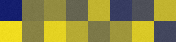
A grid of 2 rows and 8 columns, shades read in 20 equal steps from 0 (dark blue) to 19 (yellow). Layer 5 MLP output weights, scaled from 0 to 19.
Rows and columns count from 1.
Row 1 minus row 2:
-19 -1 -7 -7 6 -9 -12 11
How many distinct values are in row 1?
7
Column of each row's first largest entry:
5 1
